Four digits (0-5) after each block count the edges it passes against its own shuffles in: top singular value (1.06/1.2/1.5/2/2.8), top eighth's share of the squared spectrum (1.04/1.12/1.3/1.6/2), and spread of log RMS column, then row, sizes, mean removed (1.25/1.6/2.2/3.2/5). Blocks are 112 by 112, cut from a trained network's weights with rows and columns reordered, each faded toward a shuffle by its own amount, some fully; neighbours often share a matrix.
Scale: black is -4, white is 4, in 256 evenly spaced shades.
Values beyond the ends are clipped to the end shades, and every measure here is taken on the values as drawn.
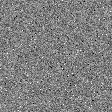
2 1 0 0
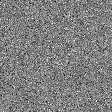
0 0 0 0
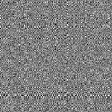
5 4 3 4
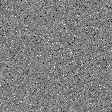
0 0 0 0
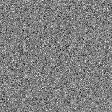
3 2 0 1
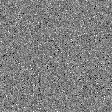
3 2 0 0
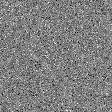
1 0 0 0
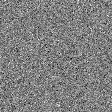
0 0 0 0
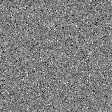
0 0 0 0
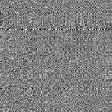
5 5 1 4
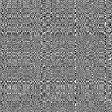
5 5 3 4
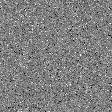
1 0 0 0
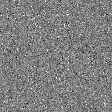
2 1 0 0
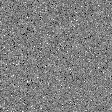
2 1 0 0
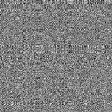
4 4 1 3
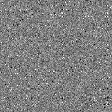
3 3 1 1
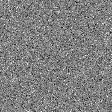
2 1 0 0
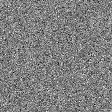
1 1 0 0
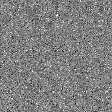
3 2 0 1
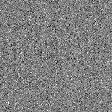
3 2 0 1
